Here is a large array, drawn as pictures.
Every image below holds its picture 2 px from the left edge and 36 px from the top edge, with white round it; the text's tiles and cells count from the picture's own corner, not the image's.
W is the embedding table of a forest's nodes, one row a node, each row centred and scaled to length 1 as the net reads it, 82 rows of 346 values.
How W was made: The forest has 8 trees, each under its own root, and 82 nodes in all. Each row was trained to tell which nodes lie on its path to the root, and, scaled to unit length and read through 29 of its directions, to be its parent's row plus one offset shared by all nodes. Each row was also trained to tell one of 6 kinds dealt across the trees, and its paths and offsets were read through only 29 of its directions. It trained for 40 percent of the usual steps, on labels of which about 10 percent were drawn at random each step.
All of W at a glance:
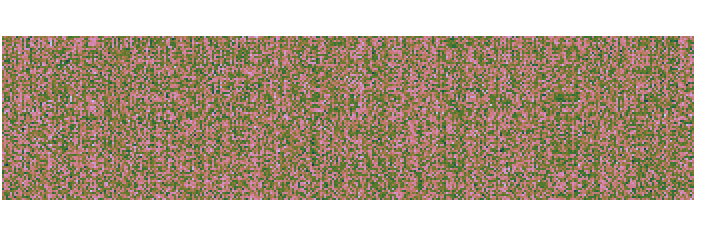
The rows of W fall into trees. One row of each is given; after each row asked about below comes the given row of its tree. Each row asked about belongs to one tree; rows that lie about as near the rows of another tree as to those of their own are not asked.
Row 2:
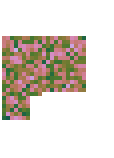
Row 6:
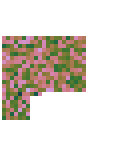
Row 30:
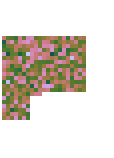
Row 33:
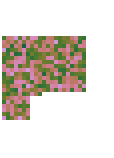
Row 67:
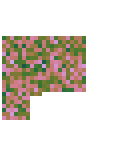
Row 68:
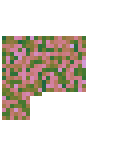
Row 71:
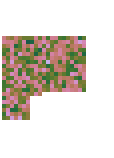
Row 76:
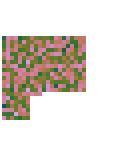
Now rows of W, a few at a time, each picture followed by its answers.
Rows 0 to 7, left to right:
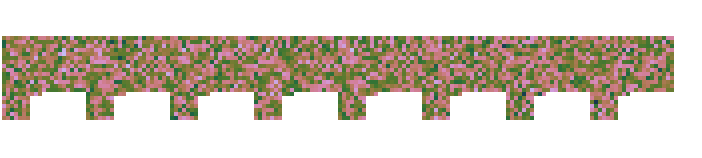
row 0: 30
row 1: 2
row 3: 68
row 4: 2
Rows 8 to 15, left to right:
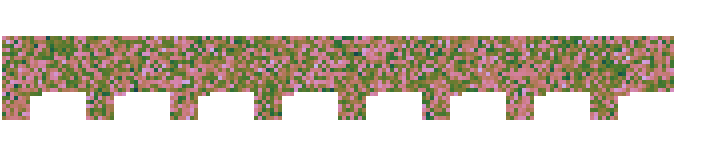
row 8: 6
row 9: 30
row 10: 76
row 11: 30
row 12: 30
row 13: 30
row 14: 33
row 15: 67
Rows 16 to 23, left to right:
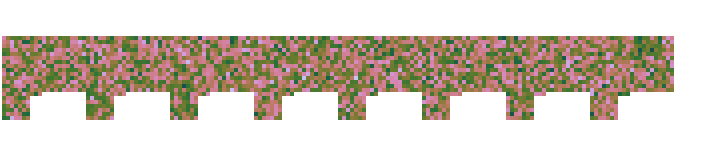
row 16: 2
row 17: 2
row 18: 2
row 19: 76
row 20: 6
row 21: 71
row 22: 30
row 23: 6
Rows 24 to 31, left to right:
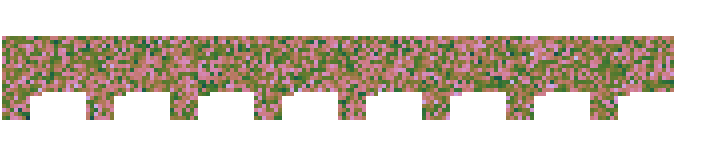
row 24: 30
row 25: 30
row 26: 6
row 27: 76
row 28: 30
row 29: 71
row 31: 67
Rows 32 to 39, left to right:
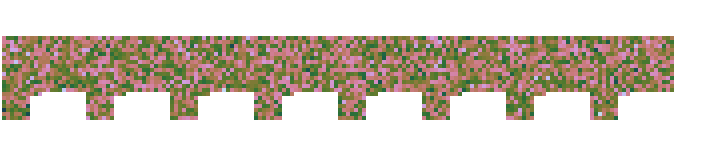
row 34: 2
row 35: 68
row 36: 6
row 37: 76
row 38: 2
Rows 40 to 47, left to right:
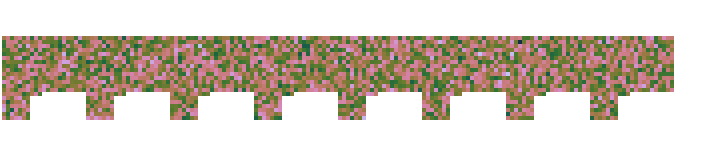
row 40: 30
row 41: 67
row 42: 6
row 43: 6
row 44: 71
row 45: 76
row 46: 6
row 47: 68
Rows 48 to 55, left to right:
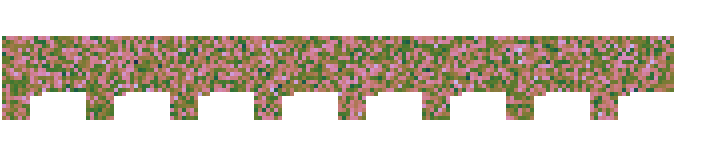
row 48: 33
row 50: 76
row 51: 2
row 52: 76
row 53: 76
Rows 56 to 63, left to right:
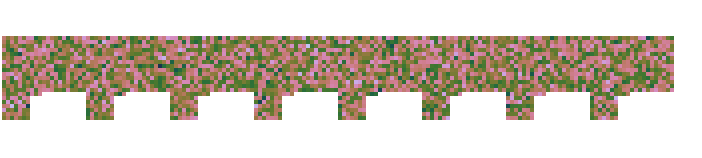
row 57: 6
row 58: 2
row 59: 30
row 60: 6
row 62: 71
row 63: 2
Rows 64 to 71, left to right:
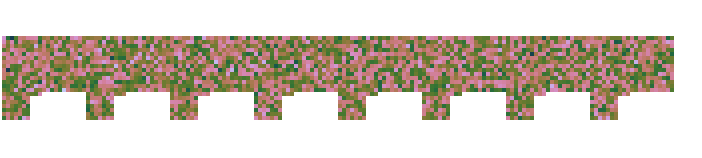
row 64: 2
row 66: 71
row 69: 33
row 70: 76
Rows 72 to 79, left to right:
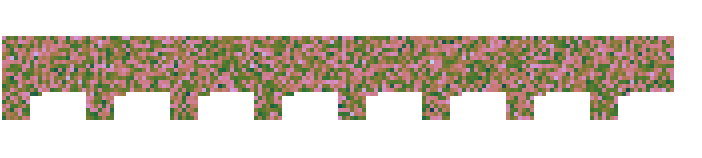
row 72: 68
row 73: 76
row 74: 6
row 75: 68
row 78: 30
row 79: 2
